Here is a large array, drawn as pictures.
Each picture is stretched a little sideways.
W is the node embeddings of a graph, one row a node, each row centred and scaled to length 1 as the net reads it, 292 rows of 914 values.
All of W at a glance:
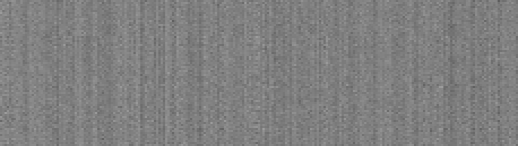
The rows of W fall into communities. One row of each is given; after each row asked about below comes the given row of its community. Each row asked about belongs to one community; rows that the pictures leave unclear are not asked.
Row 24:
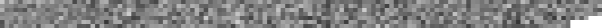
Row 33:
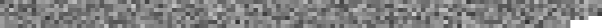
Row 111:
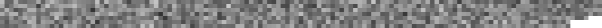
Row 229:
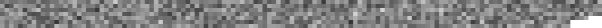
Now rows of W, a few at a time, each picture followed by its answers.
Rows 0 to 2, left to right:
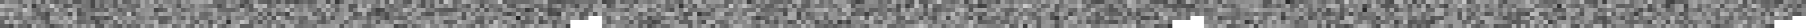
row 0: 111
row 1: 229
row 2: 33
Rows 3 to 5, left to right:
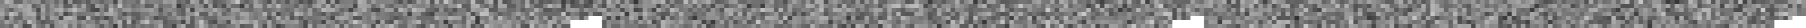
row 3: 111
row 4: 24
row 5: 33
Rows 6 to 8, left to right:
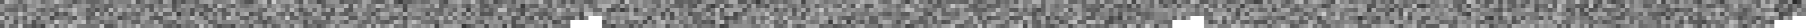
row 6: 24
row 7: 24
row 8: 229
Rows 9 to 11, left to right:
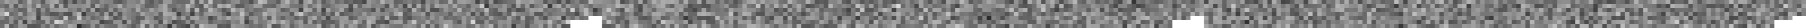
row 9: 24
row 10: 111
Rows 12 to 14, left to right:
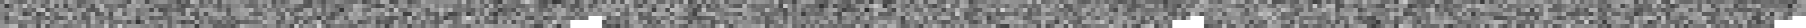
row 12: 229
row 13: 111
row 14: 111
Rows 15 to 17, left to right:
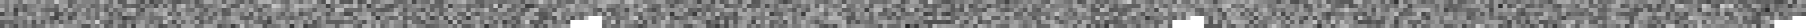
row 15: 24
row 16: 24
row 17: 111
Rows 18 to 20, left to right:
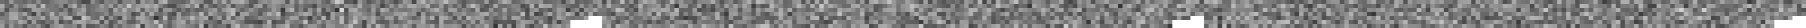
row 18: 229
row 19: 33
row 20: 24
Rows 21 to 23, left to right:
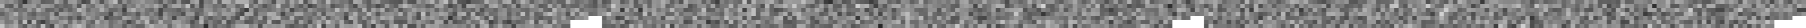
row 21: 229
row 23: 24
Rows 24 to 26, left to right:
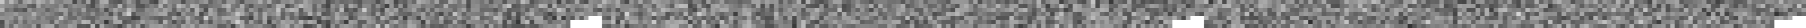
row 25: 111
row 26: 111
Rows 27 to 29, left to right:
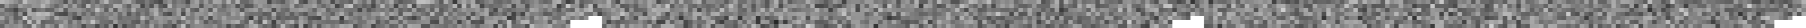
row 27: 24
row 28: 33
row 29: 111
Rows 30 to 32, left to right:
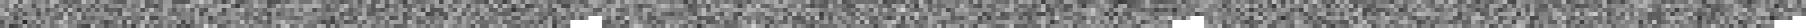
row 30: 24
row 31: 111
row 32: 229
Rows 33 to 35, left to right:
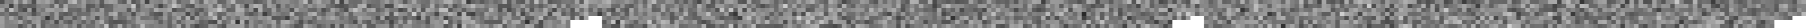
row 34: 24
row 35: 111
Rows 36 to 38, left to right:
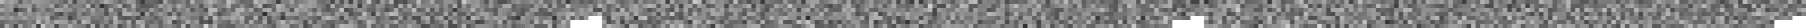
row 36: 24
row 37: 229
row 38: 229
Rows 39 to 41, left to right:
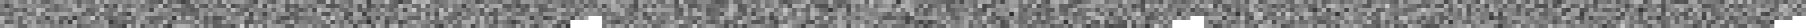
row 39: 229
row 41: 33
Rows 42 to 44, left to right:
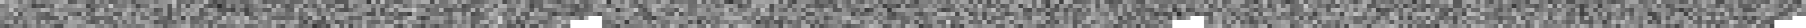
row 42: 111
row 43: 111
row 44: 229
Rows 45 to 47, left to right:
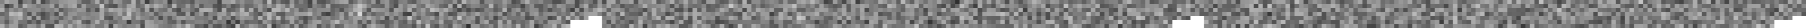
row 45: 229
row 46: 33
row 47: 33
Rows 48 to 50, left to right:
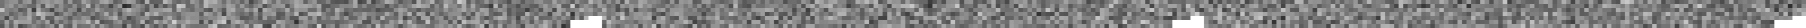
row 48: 24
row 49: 24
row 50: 229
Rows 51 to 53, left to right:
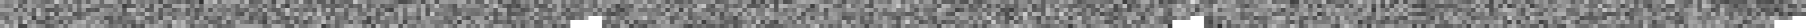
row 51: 229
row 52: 24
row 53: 111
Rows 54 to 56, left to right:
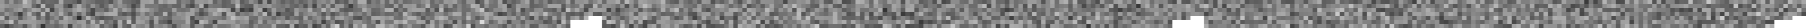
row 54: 111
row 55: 24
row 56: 229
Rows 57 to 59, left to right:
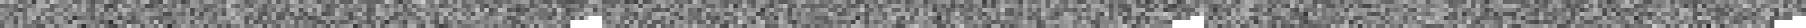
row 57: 24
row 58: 229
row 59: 24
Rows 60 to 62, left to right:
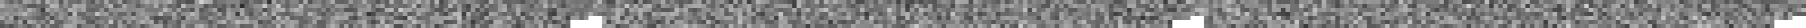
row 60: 111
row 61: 229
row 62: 111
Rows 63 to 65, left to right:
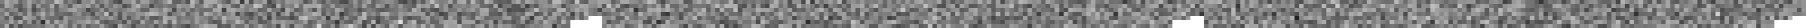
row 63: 24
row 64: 33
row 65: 24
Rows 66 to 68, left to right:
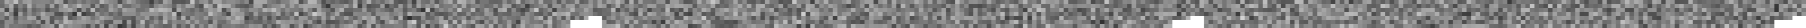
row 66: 24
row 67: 229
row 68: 229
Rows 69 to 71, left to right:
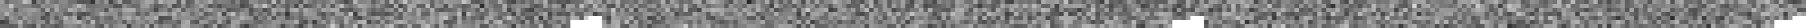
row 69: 111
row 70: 229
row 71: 24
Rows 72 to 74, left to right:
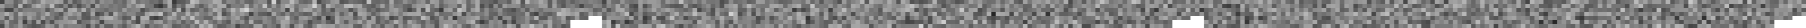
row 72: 24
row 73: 33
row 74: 33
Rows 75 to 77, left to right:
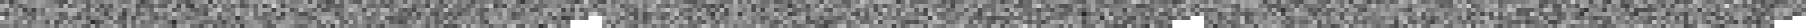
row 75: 33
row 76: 33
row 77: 33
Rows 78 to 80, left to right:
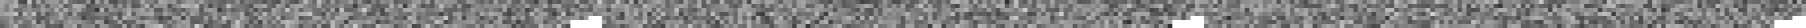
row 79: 111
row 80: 33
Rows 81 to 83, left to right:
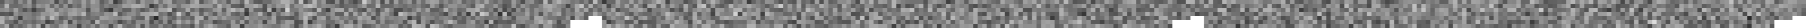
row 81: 33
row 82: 229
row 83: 33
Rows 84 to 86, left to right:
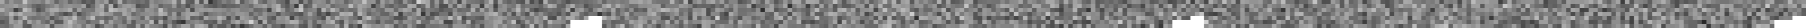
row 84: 111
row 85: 33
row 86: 33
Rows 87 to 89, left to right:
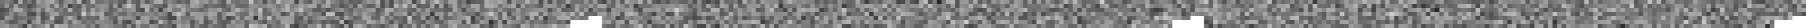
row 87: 33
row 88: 111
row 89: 111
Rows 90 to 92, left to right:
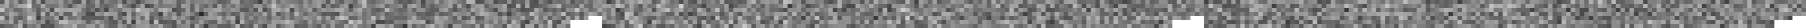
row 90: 111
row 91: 111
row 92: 33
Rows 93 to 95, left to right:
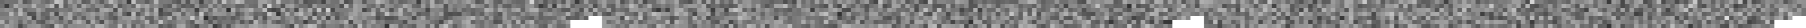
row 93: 229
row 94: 229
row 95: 33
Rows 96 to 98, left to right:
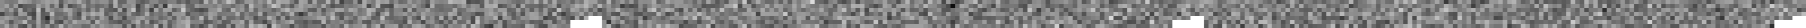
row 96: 33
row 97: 33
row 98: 24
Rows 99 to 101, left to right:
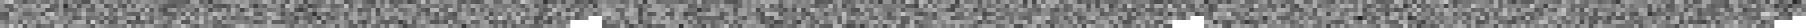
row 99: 229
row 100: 111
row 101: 229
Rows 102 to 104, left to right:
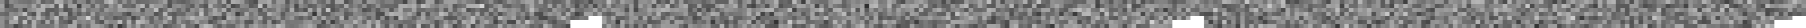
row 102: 229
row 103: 33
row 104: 33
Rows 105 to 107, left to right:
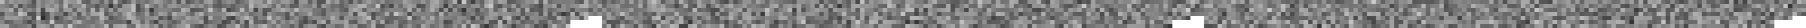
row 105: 33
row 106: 33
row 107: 111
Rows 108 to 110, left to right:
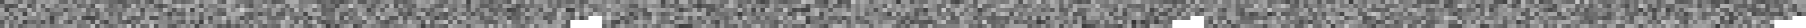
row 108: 24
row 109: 33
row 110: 111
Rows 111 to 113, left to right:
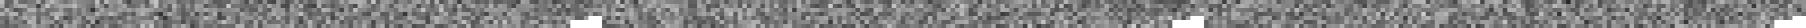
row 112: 111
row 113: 24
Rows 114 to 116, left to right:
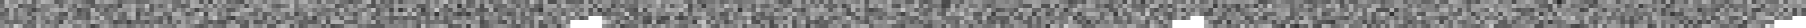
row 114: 33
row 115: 33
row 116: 33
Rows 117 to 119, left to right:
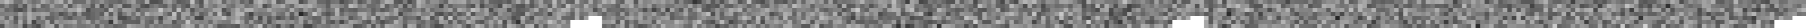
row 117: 24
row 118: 24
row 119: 229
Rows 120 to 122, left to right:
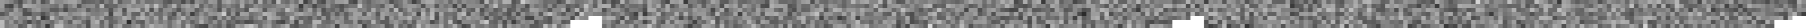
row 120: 229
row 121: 33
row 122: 111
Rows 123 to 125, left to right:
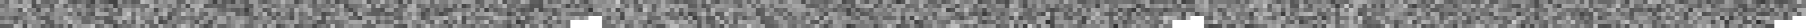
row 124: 111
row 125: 111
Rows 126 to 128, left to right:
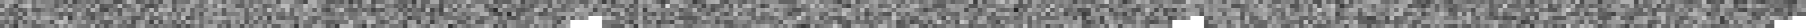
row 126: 24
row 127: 33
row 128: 111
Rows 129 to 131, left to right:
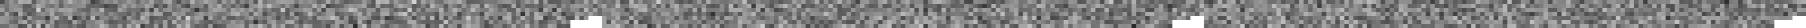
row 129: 33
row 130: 229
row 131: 111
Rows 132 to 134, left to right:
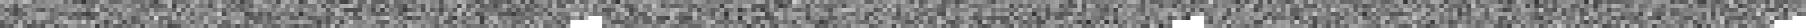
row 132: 24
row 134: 229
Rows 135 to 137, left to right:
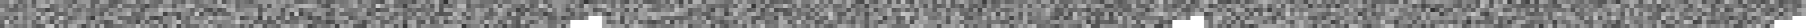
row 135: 24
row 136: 229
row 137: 229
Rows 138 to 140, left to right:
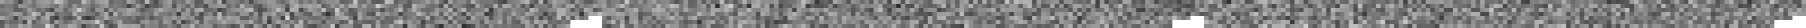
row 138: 24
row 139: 111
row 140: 229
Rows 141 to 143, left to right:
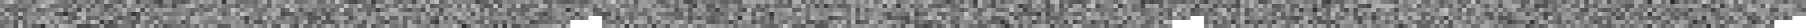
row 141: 24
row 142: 33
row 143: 33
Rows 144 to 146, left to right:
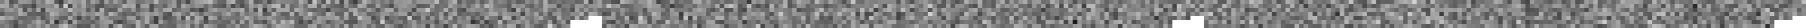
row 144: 33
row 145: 33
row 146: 24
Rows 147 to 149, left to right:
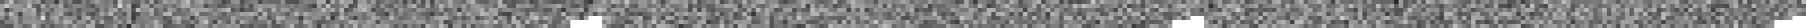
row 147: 111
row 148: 33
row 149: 229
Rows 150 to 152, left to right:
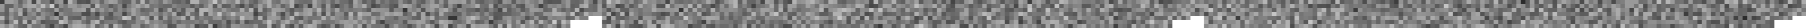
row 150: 229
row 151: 24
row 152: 229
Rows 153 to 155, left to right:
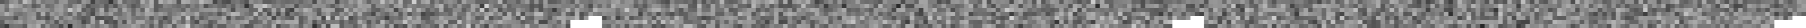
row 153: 111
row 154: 111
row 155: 111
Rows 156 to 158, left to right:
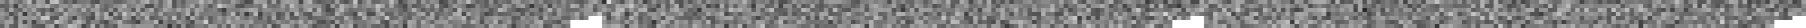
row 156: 24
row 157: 229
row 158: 229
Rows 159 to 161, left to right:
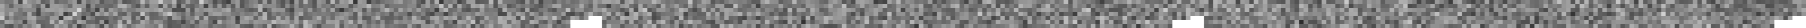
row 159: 111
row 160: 24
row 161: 111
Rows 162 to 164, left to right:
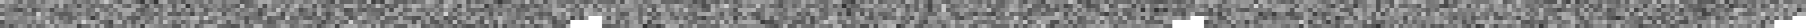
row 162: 24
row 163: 111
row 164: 24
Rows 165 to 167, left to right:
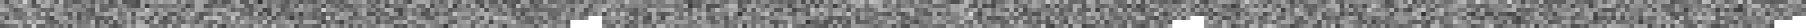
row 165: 111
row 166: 33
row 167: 33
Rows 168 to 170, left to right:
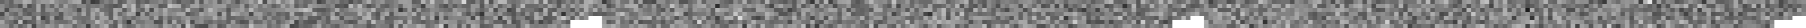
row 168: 33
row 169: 229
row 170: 229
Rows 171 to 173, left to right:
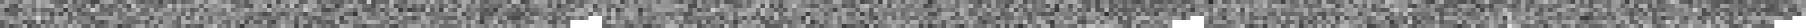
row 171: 24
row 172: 111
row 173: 111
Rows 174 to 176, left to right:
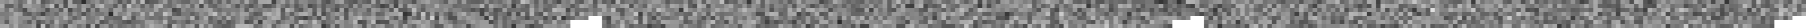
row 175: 111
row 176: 24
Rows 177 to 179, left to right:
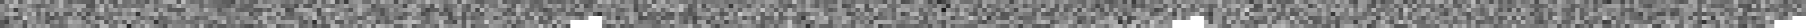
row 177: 111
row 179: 229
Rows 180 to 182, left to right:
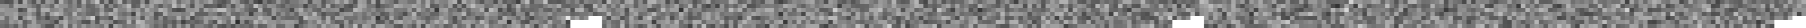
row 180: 111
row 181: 24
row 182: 111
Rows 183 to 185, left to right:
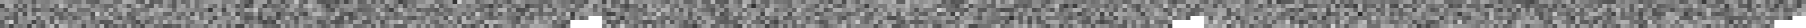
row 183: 24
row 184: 33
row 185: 229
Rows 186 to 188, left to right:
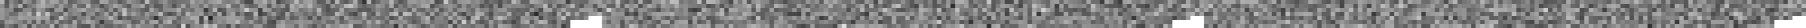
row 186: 24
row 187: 229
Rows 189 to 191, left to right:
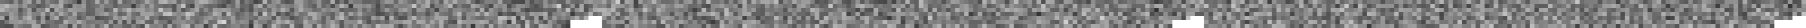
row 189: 111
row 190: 111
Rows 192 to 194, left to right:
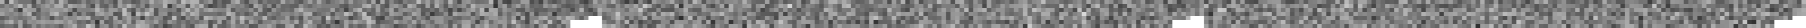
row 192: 111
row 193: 229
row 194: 229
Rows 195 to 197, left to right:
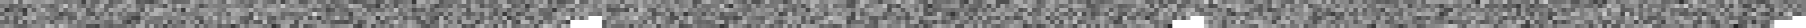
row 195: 24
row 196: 24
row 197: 229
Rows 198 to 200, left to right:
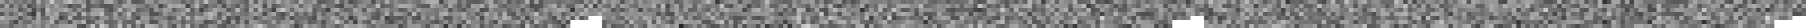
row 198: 33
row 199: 24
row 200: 33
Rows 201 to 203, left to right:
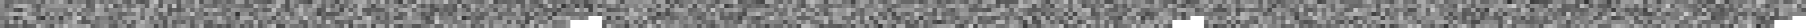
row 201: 111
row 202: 24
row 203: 24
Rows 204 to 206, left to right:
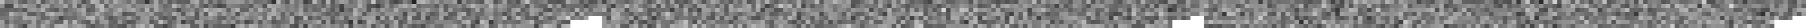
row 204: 229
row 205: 229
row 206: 111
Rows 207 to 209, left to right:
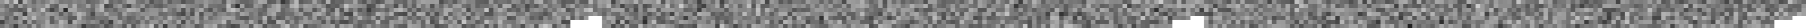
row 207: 24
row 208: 33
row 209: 229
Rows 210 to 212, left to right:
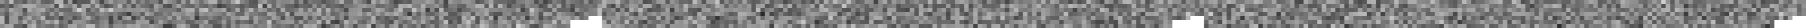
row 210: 229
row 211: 229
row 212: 24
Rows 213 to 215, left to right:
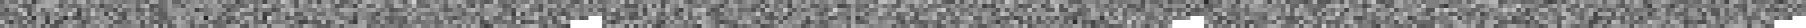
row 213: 33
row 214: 33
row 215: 33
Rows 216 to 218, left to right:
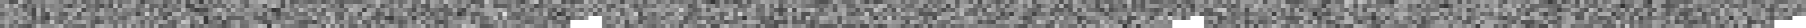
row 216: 33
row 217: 111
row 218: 33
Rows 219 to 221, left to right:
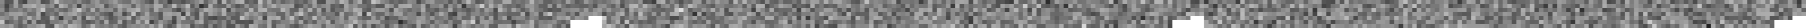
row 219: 229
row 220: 229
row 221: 229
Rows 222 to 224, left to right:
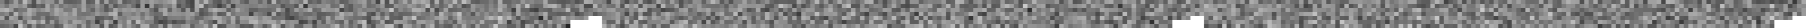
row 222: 111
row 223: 229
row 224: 111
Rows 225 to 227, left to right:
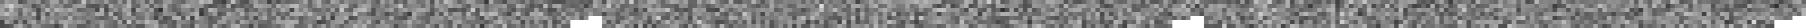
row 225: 111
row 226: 33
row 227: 111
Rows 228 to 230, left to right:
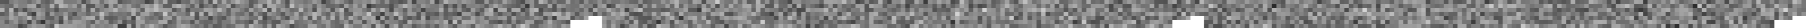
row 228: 229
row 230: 24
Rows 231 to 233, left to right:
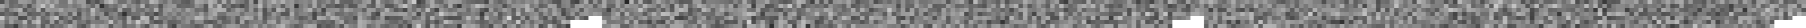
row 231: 33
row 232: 229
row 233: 24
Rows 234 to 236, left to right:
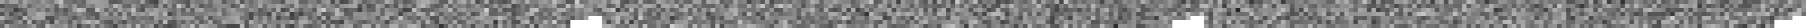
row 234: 24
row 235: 229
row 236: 229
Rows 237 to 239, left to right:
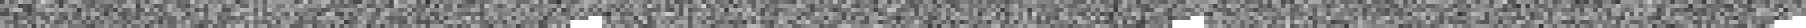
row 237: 33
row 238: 229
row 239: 229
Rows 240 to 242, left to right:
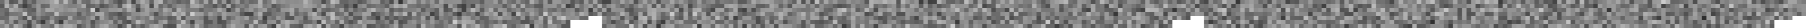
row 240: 33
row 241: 33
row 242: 33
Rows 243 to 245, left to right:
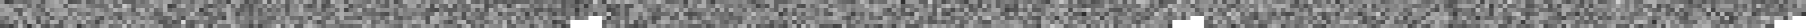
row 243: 111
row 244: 24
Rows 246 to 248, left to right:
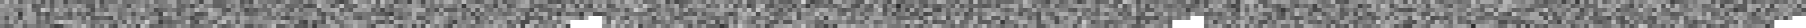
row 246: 111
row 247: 229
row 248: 33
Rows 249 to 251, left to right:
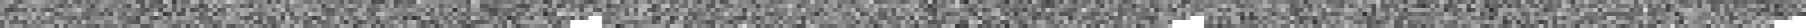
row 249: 24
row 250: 24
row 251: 111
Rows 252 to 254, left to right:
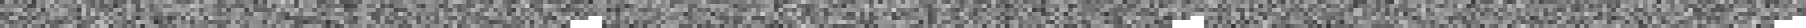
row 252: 33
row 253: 24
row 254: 24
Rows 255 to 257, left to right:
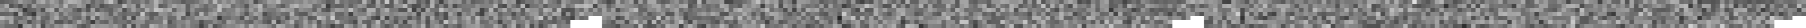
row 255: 33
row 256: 111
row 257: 111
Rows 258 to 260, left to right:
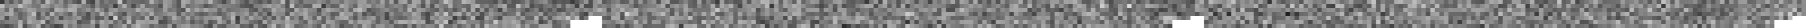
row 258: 111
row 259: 111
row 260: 24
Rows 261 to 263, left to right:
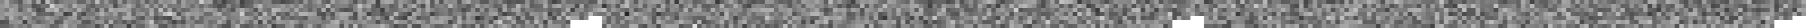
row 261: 111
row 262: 24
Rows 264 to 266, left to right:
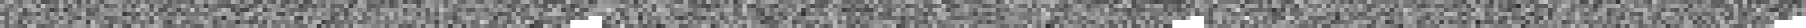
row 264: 229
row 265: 111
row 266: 229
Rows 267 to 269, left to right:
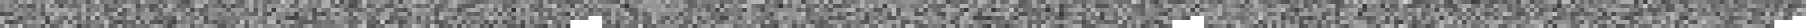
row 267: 33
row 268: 33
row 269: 111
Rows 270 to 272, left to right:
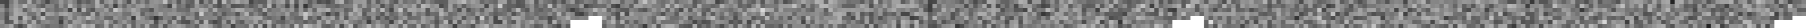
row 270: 229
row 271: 24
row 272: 24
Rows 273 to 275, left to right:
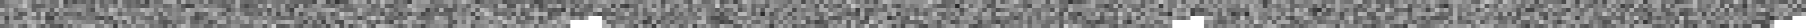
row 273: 111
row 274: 33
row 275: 33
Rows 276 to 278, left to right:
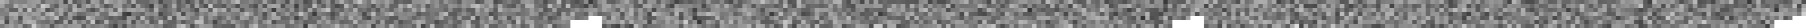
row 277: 111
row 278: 24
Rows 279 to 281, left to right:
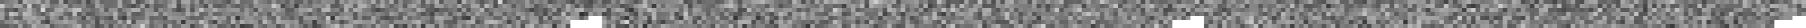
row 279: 111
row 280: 33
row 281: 24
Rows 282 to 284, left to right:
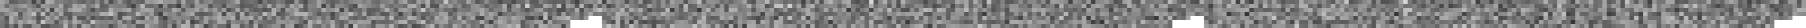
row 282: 111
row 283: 229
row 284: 229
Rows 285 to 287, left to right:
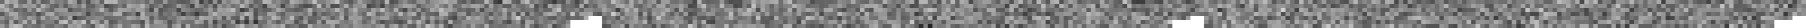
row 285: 229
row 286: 111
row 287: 111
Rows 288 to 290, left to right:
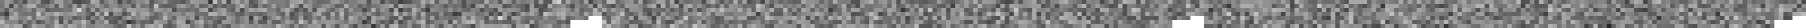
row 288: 229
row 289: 229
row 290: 33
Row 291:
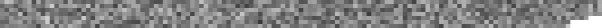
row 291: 24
